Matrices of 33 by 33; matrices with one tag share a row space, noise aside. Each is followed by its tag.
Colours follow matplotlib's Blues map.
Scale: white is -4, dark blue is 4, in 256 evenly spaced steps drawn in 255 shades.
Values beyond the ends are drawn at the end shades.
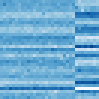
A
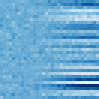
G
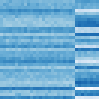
A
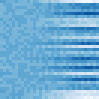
G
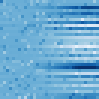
G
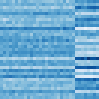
A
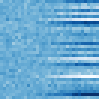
G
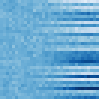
G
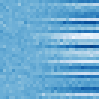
G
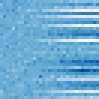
G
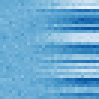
G
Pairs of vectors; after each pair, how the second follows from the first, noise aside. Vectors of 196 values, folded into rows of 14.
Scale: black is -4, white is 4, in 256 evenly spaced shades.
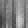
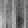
negated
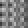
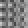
negated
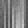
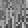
sign-scrambled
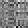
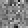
sign-scrambled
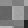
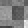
negated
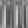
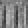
negated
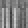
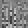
sign-scrambled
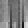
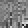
sign-scrambled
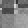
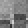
reversed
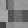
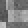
negated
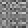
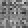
sign-scrambled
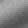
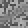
sign-scrambled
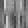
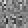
sign-scrambled
